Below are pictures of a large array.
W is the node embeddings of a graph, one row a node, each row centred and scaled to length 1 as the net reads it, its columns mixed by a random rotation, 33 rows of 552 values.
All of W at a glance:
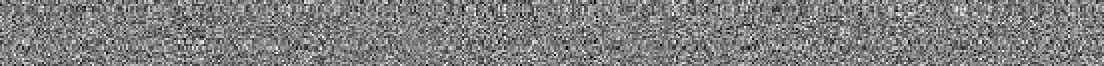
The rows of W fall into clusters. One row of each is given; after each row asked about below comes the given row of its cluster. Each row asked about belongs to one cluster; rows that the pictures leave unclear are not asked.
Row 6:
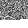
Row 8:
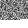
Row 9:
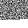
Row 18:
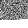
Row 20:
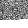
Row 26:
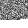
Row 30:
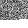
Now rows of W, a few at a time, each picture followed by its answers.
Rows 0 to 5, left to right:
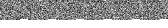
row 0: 26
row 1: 20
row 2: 18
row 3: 30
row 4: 30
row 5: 30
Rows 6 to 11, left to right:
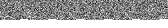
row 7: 18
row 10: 8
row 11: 30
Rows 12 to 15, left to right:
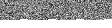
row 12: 6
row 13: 26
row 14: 9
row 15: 18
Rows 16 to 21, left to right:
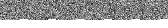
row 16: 9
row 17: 26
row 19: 8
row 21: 20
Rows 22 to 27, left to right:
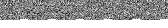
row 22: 9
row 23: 6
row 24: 6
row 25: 30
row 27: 8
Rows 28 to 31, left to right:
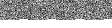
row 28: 9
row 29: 20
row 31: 9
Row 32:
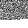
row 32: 18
